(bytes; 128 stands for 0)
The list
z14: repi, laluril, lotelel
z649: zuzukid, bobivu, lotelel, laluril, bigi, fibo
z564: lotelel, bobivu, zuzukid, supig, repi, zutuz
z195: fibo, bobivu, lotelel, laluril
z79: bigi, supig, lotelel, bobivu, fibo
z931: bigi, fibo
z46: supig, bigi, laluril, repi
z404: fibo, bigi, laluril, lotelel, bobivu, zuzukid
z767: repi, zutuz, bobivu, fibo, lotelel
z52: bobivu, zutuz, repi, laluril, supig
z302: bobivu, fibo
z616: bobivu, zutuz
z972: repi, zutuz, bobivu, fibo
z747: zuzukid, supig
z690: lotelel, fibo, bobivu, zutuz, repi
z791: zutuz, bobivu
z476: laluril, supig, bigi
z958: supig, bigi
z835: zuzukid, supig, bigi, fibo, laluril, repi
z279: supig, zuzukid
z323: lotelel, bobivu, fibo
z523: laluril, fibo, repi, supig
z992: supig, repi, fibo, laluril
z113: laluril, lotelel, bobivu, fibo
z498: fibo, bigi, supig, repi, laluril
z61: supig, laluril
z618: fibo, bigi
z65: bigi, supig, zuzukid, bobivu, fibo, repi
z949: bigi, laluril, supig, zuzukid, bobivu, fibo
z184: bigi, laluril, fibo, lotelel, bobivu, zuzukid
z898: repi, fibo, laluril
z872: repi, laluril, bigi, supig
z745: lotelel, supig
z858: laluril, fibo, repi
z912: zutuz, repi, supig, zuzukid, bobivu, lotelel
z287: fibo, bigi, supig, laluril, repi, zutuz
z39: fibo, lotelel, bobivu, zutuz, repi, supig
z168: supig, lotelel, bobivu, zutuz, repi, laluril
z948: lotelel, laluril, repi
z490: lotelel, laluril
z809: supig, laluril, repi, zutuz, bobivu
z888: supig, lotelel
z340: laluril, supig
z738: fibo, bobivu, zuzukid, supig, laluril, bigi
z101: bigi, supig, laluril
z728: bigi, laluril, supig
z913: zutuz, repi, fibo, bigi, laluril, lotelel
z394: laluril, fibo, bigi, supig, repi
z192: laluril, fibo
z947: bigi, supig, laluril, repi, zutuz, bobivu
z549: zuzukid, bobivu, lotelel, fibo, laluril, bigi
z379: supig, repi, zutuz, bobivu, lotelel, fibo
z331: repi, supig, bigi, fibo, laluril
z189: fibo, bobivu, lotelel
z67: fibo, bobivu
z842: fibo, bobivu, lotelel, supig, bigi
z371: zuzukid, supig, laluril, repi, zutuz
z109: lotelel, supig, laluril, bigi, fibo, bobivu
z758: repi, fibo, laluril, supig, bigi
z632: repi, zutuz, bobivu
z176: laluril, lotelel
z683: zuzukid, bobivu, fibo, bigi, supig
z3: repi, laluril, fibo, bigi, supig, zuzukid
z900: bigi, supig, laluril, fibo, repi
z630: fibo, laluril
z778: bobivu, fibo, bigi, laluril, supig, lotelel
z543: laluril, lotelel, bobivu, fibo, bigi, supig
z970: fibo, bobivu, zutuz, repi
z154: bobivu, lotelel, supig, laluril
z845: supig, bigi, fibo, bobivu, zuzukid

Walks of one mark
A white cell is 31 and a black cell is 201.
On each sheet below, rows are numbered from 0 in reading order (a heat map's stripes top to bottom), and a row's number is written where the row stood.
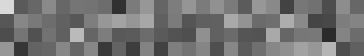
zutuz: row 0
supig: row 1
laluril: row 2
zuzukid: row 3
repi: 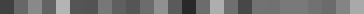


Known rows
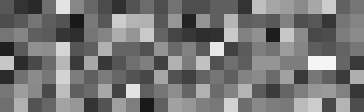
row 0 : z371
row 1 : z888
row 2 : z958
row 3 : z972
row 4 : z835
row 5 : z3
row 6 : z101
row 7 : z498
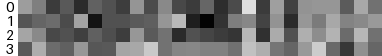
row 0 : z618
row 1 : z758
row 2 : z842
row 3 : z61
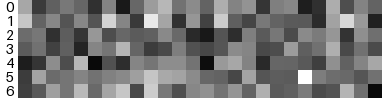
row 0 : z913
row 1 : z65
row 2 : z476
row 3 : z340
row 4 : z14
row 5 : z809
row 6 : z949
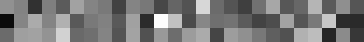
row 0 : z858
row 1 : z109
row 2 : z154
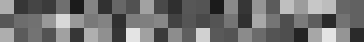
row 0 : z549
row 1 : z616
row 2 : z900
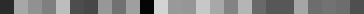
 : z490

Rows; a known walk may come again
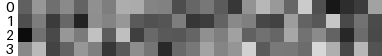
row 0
z279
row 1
z523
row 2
z192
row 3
z630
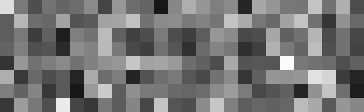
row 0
z970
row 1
z61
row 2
z340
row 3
z543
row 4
z809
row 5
z683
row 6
z728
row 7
z898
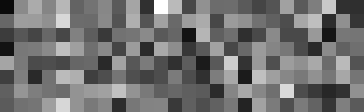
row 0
z109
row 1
z154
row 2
z176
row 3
z564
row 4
z738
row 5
z287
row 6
z845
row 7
z616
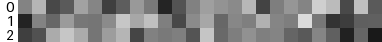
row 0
z195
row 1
z379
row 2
z302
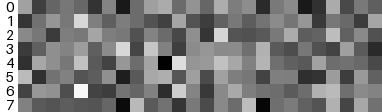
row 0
z913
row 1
z3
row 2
z394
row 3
z931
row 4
z490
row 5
z912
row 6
z331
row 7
z189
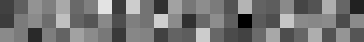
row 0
z79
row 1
z632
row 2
z858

